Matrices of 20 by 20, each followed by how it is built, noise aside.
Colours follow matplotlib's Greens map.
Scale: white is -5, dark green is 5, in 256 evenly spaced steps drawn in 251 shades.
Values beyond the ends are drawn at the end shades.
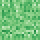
low rank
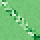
banded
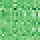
low rank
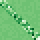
banded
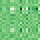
low rank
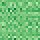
low rank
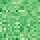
low rank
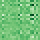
low rank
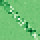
banded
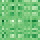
low rank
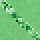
banded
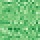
low rank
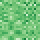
low rank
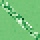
banded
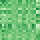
low rank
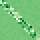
banded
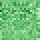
low rank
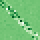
banded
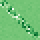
banded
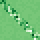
banded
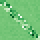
banded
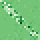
banded
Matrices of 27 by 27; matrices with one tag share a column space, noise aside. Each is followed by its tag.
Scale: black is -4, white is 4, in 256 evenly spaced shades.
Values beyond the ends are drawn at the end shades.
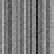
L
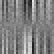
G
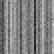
L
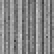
L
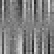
G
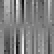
G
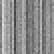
L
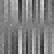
G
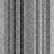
L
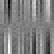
G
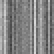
L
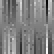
G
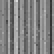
L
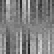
G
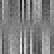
G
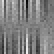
G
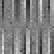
G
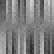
G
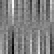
G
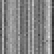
L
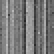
L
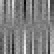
G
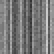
L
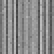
L
